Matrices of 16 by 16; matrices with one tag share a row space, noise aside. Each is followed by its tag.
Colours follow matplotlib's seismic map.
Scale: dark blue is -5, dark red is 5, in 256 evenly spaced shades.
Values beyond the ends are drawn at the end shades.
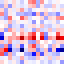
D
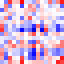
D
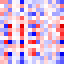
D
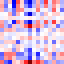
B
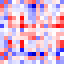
D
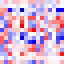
D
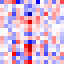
B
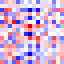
B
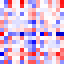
D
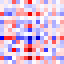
B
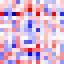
B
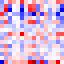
D
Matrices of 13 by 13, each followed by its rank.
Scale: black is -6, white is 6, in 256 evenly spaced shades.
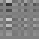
one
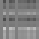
one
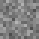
full rank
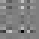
one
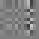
one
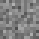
full rank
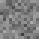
full rank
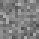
full rank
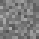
full rank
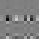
one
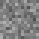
full rank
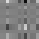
one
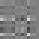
one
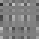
one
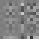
two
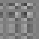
one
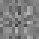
two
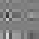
one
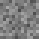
full rank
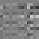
two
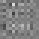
two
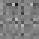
two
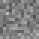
full rank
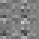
two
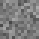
full rank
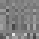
two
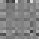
two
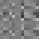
two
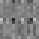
two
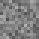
full rank
